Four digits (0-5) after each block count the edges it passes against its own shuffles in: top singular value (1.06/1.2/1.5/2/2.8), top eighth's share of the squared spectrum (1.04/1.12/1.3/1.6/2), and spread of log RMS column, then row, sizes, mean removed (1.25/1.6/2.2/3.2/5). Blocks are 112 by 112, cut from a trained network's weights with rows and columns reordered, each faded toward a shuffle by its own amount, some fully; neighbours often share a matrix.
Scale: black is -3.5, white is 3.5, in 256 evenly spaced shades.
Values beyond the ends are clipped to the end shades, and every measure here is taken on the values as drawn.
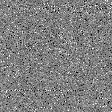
3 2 0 2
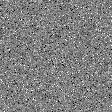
0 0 0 0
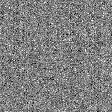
2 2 0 1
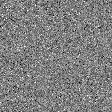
0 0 0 0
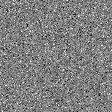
0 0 0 0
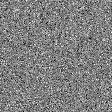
2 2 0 0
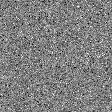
1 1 0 0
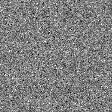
1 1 0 0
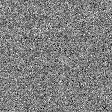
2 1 0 0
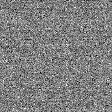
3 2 1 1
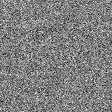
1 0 0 0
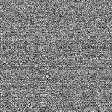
4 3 1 2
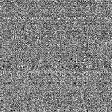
4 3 1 2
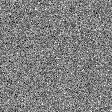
2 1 0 0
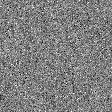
0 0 0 0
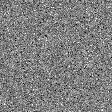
0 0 0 0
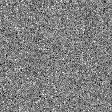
2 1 0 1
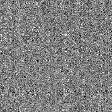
2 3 1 2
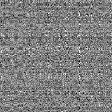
4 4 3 2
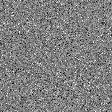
1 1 0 0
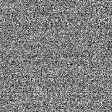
3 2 1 1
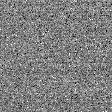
2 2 1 0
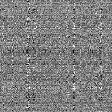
4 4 3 2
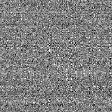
3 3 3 1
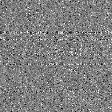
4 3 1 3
